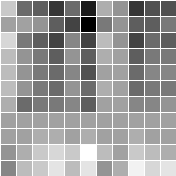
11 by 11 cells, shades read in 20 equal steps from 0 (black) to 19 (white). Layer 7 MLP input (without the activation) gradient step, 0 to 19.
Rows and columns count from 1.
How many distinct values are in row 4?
6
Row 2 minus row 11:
2 -2 -4 -10 -9 -17 -2 -2 -11 -9 -8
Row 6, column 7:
13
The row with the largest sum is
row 11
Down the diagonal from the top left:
15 12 7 7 10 8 12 12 13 14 17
